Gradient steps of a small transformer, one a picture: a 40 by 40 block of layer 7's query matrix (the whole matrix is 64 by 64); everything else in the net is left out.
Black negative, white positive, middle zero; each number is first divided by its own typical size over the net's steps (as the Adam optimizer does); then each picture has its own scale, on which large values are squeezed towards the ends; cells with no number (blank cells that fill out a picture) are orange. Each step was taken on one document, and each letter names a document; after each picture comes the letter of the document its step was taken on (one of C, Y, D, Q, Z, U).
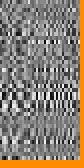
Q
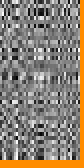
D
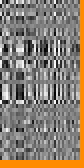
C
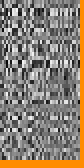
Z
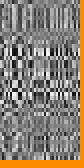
Z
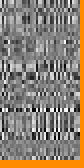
C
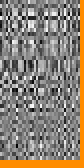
D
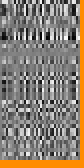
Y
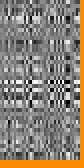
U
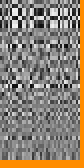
Z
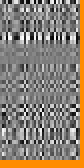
Y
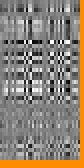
U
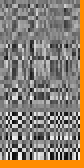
Z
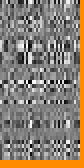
U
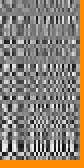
Q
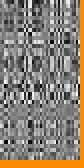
U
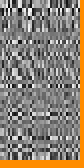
Z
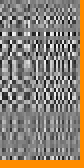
Q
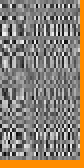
Q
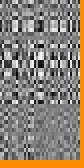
D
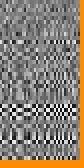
Q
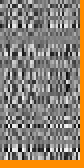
Z
